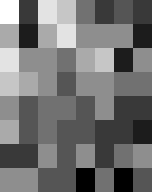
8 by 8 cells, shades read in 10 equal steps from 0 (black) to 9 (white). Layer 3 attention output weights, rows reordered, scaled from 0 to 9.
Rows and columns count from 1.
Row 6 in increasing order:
1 2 2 3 3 3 4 6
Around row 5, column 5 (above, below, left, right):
5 3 4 5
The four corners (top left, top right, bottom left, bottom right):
9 2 5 3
